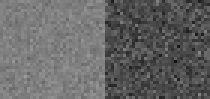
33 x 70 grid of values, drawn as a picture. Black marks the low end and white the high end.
It is made of 1 by 2 panels. Panel 1,1: middling, fine-grained, faint in contrast. Panel 1,2: low, fine-grained.
